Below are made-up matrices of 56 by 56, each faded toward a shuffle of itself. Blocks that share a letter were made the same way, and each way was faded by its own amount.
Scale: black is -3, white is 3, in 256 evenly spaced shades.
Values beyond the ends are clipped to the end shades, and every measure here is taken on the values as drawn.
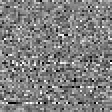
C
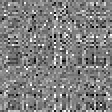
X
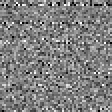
C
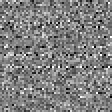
C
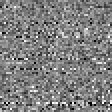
C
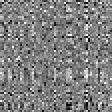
X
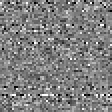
C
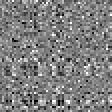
X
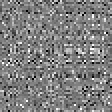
X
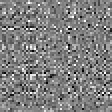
X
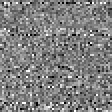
C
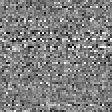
C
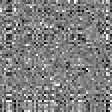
X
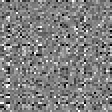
X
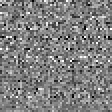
C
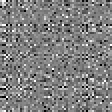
X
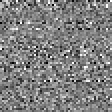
C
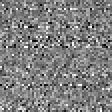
C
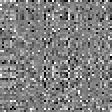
X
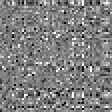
X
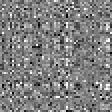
X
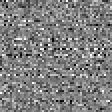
C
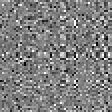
X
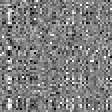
X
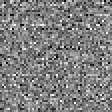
C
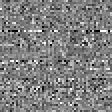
C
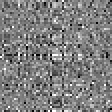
X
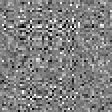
X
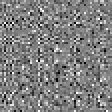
X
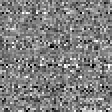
C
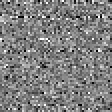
C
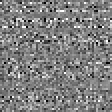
C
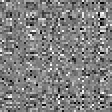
X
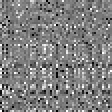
X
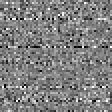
C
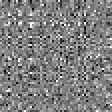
X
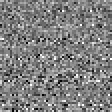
C
